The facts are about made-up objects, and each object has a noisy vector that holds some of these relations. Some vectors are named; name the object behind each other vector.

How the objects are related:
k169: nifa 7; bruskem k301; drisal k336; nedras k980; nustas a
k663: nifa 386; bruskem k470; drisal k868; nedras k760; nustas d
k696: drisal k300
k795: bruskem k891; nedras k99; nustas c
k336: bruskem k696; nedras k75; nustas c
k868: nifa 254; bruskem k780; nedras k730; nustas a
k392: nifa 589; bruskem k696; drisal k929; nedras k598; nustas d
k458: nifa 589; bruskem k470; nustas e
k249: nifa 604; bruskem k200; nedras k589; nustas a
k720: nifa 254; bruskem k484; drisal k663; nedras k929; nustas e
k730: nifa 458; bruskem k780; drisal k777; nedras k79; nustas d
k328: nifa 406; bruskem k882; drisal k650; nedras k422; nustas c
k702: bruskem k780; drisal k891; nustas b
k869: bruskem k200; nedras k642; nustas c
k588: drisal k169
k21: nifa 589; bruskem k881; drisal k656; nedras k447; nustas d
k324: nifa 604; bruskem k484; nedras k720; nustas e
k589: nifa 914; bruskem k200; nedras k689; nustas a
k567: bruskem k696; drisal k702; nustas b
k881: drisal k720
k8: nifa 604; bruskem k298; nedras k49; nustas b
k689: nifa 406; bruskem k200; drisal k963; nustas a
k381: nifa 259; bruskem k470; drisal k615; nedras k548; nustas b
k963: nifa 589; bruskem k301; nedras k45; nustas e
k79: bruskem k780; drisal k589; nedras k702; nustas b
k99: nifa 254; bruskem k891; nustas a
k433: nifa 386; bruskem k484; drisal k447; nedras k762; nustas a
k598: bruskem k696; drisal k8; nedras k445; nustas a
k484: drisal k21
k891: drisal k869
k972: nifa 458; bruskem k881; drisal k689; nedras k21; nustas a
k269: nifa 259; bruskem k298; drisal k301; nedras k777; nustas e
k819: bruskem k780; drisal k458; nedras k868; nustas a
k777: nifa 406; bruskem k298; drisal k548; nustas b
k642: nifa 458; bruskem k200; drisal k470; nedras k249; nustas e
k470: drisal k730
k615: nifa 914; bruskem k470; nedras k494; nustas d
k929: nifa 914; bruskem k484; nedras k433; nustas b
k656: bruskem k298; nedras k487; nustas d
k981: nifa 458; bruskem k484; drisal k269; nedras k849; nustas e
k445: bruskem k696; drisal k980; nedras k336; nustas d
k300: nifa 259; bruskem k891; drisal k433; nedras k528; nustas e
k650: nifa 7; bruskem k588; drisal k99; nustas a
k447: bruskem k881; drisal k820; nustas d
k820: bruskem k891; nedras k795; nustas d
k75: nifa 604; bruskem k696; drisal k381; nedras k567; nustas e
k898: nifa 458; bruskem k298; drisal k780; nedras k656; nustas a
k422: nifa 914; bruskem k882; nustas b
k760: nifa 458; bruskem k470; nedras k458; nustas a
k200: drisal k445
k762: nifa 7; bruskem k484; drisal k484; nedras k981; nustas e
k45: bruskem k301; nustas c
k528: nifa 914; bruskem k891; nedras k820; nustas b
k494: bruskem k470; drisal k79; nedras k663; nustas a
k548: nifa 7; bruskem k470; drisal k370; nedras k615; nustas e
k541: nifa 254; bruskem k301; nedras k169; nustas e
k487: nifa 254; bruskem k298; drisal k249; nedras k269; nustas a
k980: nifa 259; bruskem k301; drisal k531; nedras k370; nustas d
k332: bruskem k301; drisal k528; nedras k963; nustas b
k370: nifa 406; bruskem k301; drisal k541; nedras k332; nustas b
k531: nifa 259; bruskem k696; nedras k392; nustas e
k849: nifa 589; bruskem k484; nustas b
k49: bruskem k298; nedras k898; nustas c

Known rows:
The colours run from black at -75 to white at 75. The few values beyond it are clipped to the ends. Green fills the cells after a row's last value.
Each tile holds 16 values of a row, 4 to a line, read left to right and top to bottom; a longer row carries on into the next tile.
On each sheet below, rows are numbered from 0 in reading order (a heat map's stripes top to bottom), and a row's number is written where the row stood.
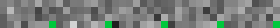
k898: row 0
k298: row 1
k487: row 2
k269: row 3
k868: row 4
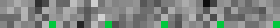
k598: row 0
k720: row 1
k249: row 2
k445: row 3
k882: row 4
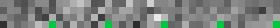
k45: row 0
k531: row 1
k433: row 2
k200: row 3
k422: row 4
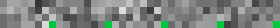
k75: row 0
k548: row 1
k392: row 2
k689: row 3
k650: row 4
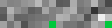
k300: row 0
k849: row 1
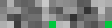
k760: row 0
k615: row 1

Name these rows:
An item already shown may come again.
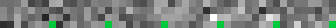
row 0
k49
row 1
k301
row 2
k494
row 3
k981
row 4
k849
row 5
k298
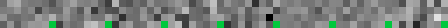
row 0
k689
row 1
k777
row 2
k301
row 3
k458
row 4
k541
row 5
k820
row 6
k780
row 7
k324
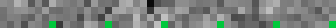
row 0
k328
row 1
k370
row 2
k567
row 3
k99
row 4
k548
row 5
k820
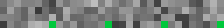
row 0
k777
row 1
k300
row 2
k8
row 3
k663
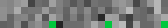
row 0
k868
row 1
k332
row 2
k458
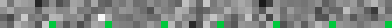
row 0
k696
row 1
k762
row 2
k820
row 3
k720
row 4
k445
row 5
k656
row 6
k21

